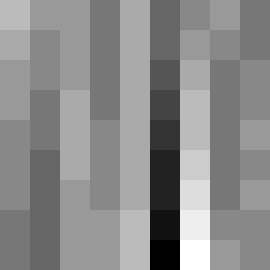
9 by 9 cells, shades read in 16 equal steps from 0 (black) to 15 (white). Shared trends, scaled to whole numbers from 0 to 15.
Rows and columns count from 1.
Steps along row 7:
down up down up down up down up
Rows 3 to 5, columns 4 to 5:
7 10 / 7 10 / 8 10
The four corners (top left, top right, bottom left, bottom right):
11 7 7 8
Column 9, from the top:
7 7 8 8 9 8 9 8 8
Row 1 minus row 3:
2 1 0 0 0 1 -2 2 -1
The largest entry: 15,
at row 9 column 7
